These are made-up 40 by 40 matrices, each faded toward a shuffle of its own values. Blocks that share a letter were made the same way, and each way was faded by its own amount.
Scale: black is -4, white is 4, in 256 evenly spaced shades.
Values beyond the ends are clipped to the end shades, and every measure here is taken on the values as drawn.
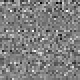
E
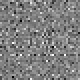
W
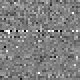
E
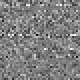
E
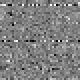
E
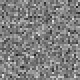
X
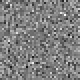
X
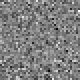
X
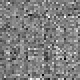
W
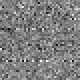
E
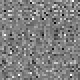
W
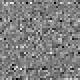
E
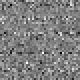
E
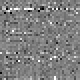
W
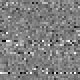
E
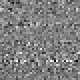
E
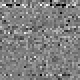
E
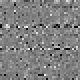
W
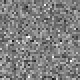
X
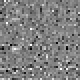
W
